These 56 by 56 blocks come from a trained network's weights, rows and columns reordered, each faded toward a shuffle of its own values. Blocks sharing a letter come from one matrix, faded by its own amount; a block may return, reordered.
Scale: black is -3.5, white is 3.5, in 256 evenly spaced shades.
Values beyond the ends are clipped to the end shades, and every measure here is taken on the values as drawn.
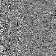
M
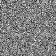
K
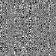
M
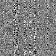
M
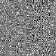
M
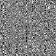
M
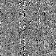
M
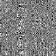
M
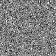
K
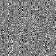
M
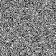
K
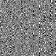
M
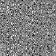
M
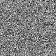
K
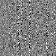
M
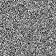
K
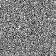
K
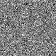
K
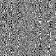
M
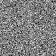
K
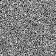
K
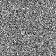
K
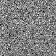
K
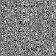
M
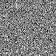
K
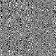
M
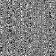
M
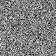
K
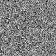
K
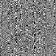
M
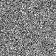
K
